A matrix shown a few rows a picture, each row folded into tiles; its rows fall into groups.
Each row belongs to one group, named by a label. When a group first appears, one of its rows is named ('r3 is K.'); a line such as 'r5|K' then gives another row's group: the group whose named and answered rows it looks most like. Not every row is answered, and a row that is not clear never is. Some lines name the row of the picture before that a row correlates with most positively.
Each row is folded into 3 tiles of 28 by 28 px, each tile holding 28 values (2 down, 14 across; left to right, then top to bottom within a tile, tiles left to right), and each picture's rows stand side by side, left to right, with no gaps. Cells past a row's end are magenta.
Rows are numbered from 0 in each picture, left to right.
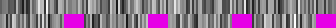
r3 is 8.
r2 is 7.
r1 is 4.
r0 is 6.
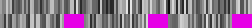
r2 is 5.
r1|6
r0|7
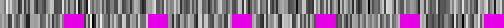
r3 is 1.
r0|7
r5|6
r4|4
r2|7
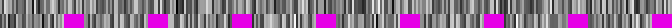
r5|7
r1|7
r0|4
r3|8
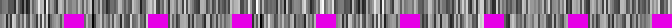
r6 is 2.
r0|6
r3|4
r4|6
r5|5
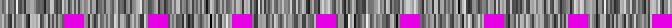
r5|5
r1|7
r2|4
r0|1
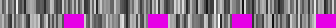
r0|1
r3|8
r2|7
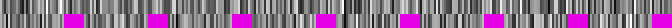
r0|6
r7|8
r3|5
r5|8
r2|8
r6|1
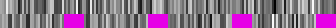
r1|2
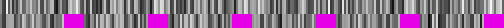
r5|4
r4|2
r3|7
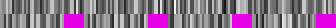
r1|7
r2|2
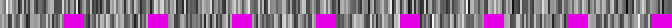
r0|7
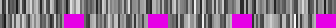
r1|2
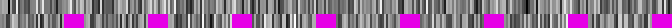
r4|2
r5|1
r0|5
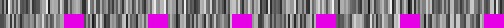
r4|5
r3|6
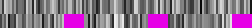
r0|4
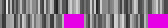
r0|2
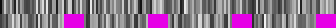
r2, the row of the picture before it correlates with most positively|1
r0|5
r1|2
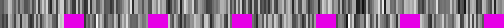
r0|5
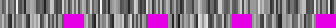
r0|1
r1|1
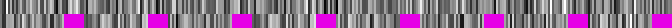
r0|2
